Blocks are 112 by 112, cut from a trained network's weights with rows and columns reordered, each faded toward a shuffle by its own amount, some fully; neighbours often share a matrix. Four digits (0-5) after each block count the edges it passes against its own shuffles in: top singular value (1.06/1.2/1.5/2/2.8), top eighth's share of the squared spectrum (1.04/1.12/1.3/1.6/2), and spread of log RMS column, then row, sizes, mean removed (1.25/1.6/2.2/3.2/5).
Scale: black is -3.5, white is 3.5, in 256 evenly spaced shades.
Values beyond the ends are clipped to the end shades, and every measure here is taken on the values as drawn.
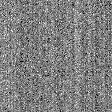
3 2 0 2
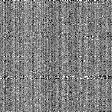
4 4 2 3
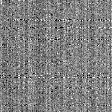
4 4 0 3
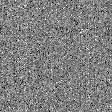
2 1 0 0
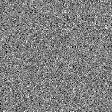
3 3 0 2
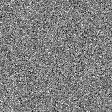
2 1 0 0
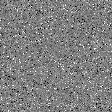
1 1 0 1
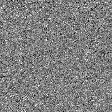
2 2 1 1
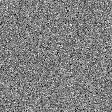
1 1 0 0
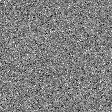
0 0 0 0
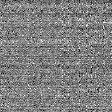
4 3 3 1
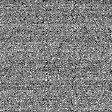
3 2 2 0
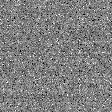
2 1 1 0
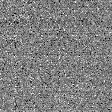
2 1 1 0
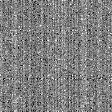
4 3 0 3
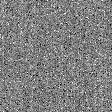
1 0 0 0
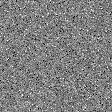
0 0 0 0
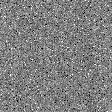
0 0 0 0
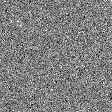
1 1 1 0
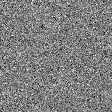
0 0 0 0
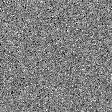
0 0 0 0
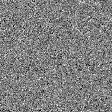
3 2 0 2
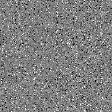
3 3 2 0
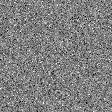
1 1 0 0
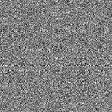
4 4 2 3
